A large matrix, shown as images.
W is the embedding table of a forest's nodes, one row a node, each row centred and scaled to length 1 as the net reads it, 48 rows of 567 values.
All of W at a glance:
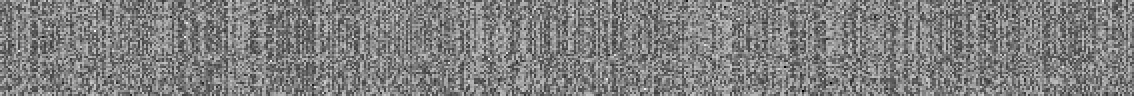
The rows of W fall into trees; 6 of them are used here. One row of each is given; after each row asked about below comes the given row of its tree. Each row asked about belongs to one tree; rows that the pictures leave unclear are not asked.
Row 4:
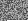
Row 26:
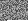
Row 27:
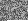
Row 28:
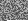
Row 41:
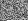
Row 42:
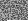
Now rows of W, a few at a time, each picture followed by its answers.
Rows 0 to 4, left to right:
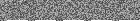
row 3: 42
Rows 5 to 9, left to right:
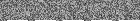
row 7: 28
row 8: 27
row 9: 28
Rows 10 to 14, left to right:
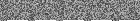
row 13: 26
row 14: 4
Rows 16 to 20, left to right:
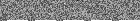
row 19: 42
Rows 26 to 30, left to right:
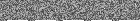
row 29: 27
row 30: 4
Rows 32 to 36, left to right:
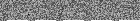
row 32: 26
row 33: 42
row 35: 26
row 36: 42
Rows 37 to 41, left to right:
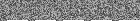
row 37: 26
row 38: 26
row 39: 41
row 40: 41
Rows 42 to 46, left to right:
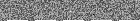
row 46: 4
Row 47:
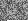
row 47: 4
